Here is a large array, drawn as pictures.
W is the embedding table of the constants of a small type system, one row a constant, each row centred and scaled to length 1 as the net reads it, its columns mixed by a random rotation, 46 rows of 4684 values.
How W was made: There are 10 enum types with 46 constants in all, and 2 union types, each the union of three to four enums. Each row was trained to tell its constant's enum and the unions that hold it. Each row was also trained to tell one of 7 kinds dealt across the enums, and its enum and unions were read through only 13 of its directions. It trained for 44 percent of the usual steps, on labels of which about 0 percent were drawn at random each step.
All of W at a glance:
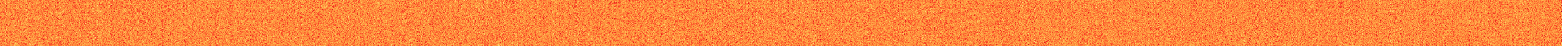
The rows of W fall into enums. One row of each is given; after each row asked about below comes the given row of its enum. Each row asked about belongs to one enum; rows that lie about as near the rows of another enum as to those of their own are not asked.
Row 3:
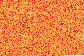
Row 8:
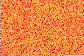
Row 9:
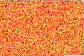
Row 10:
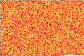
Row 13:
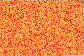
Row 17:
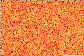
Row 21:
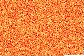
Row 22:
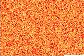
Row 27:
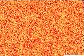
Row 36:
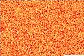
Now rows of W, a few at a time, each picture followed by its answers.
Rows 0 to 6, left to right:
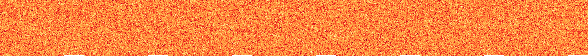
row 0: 21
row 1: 9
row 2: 3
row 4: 17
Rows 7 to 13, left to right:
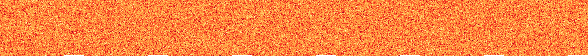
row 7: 36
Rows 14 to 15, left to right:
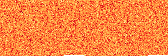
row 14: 36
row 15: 9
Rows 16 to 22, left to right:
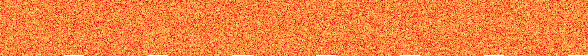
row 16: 36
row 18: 3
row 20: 21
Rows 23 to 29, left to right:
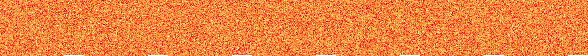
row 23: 36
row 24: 10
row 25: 8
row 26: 22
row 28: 17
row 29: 36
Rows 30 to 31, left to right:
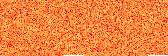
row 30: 21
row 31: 10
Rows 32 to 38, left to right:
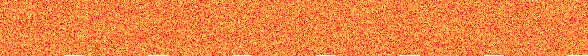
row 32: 3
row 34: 9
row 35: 10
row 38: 17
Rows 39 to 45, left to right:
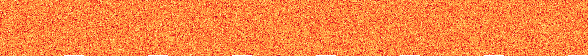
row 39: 10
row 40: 3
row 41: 10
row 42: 21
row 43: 17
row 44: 8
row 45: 8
